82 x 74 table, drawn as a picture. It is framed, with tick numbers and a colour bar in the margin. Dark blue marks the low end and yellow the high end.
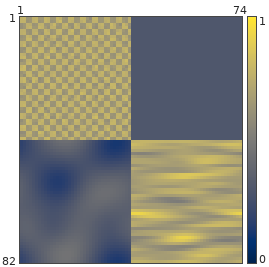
It is made of 2 by 2 panels. Panel 1,1: high, checkered. Panel 1,2: low, flat. Panel 2,1: low, smooth. Panel 2,2: high, streaked across.
